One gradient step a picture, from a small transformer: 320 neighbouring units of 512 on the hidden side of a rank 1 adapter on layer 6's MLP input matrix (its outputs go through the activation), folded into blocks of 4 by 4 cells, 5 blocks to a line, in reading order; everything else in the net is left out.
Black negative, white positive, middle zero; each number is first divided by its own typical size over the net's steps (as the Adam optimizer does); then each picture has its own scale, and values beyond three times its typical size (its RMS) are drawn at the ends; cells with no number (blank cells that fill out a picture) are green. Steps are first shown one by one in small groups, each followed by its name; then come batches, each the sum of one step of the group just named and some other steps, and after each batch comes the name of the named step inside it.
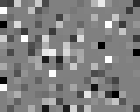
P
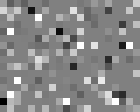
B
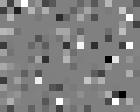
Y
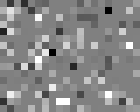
B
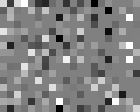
Y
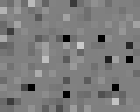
P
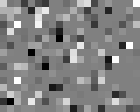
B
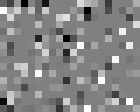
B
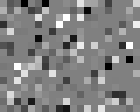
B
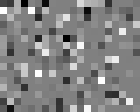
P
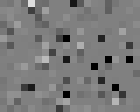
B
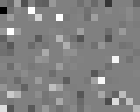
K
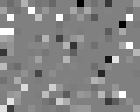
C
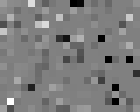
C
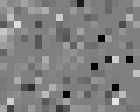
C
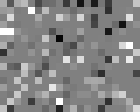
C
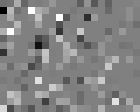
K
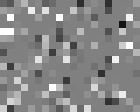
C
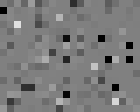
K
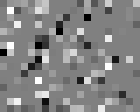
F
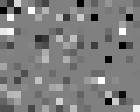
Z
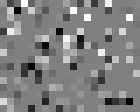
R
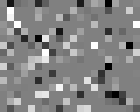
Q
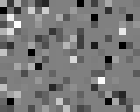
Z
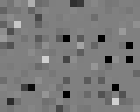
Z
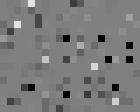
R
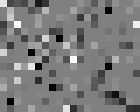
Q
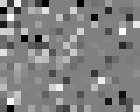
Z
